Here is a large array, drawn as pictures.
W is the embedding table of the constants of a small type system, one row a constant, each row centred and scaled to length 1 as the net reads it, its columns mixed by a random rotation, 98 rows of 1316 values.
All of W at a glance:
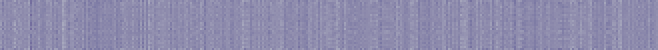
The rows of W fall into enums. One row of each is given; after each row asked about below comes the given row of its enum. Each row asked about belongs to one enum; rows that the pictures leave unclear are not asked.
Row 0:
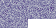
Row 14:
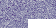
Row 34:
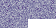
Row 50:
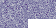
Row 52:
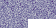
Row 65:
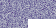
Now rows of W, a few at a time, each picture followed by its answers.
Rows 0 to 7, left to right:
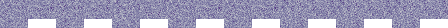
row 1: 34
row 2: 50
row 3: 0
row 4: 0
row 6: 52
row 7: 52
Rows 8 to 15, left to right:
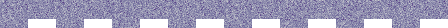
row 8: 50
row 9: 52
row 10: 65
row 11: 52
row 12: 50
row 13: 14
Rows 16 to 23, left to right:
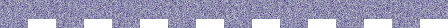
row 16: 52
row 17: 65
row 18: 65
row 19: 52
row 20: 50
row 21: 52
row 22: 0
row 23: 65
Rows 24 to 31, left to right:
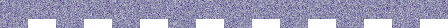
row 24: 65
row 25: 52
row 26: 50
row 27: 14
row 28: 34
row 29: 34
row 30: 0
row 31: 52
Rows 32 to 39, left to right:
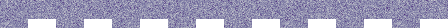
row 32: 14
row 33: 52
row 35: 65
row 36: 52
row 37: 14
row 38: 0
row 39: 14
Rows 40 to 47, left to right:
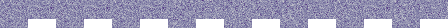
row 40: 0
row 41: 0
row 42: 0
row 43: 14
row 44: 52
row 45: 50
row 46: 0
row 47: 50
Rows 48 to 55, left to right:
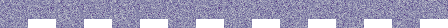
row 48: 0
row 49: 50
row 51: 0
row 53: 34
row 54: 65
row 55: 14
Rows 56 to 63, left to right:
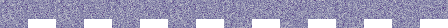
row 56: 50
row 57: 50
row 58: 52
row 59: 50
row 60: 65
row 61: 14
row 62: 65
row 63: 0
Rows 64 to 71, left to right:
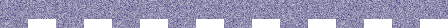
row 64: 14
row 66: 14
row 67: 34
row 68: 34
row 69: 50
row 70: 14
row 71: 52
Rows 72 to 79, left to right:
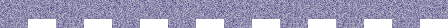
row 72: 0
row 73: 65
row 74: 52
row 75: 52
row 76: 34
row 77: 65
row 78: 65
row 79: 0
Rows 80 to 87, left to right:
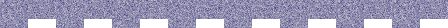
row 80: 50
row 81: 52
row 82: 14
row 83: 0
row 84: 0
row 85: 34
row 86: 50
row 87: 50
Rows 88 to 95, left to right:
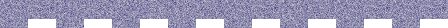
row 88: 0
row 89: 65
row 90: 14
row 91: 52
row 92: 0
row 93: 50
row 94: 0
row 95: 0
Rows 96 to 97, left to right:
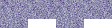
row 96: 52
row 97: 52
